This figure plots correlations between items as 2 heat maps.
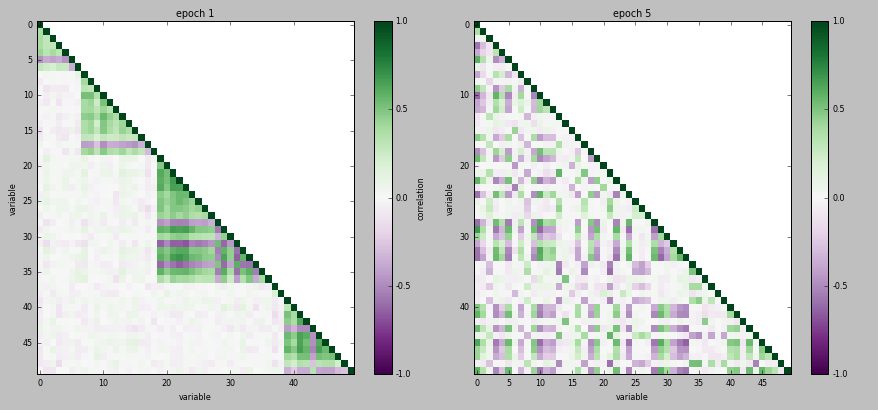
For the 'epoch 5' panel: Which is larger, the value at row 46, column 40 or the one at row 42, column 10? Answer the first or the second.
the first
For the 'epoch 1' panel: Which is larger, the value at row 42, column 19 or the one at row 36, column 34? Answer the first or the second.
the first
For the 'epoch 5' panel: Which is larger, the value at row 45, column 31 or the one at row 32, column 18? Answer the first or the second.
the second
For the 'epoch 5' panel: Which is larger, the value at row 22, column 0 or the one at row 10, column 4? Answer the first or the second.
the first
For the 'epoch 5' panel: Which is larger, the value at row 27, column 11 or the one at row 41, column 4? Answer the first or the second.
the first
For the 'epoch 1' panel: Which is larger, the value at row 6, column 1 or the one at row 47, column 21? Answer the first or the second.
the first
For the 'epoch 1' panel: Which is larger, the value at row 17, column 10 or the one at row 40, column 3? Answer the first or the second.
the second
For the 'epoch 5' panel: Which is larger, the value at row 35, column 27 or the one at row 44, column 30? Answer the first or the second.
the second
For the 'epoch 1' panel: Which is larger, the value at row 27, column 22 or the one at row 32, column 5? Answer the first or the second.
the first
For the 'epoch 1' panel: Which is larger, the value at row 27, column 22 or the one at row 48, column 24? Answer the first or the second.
the first
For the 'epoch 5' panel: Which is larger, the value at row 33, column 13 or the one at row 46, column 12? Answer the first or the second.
the first
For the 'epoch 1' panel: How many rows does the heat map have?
50
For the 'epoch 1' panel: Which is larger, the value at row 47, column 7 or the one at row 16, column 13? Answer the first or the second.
the second
